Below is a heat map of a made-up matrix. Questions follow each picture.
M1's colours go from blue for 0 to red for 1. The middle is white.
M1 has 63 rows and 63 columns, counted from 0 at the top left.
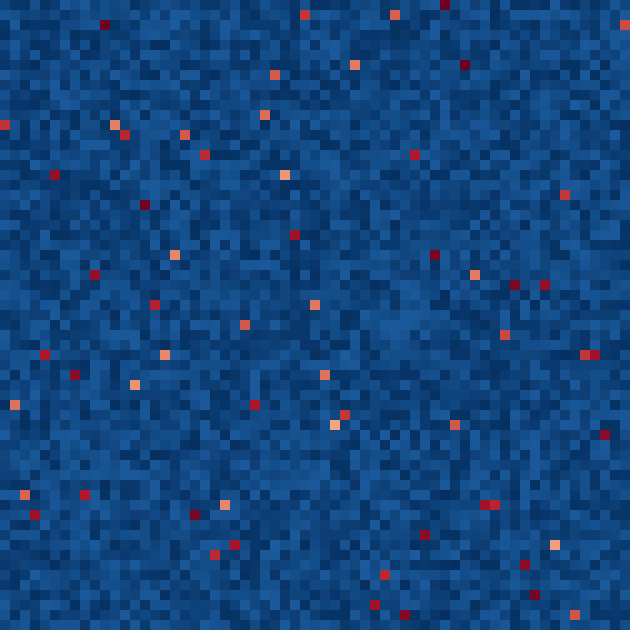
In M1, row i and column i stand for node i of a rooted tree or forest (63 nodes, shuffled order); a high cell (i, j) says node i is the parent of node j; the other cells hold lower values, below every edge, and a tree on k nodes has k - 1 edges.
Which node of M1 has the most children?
35
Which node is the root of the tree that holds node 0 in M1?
61
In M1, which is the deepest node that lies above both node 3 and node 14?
40
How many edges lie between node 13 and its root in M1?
3
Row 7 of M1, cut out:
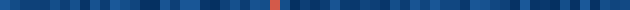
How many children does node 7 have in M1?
1
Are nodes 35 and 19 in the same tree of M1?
no
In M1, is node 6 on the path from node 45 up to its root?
yes
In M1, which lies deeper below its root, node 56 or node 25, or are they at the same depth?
node 56
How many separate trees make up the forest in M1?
3
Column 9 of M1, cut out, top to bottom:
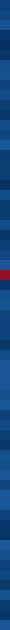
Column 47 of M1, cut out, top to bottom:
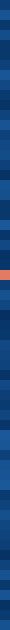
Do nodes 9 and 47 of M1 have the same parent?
yes
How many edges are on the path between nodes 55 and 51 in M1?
3
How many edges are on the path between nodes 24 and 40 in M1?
6
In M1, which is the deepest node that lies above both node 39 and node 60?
40
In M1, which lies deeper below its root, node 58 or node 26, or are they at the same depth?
node 26
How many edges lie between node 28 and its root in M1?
4
